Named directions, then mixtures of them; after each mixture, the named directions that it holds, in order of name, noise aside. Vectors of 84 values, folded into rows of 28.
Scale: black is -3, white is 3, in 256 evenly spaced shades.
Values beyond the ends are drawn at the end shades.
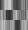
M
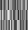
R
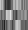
M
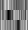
M, R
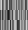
R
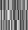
R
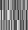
R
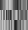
M, R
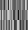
R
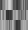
M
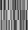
R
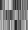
M, R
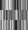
M, R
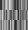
M, R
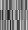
R
